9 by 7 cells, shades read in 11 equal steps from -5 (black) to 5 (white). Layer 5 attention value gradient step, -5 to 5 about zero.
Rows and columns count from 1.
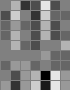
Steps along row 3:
up down down up down up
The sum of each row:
-1 -1 -3 -2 1 -1 -2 1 3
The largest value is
4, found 3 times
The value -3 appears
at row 1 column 3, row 2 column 4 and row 9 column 2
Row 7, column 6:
-1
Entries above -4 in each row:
7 7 7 7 7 7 7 6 6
